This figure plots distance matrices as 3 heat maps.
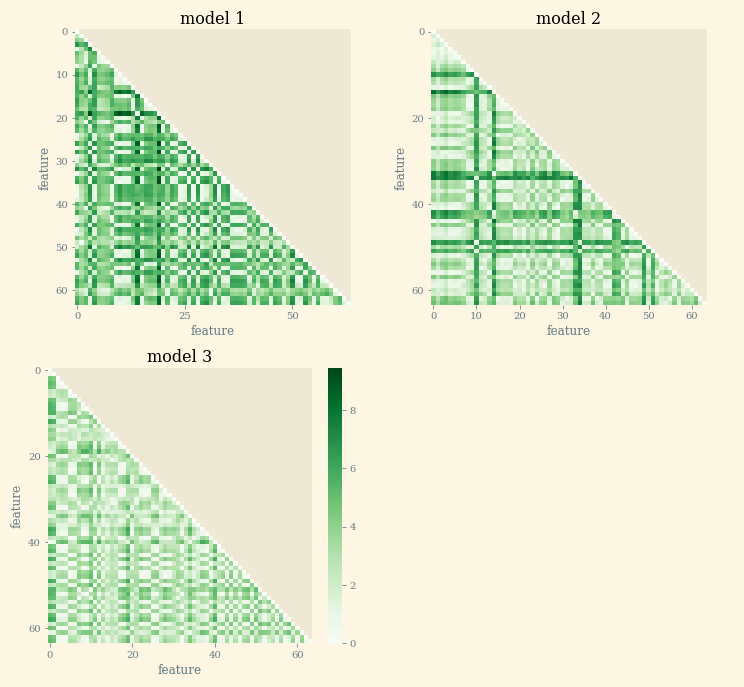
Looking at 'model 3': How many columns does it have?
64
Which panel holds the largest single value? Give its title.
model 1
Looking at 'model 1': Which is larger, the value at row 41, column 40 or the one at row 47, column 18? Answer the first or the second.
the first
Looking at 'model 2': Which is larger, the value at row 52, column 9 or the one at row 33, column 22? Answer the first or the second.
the second
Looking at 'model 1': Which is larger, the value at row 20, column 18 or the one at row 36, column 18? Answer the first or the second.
the second
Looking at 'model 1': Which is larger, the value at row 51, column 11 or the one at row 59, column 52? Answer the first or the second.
the second
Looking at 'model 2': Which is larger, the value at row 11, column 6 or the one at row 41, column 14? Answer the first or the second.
the second
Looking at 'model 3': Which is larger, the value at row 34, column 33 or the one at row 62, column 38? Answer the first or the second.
the first
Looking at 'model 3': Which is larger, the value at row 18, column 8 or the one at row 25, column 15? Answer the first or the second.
the first
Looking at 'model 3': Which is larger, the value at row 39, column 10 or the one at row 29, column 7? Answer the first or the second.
the first
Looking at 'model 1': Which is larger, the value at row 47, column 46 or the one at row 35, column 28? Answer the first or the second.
the first
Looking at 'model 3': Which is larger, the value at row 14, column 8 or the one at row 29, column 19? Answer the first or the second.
the second
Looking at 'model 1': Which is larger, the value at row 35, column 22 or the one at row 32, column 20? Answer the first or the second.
the second
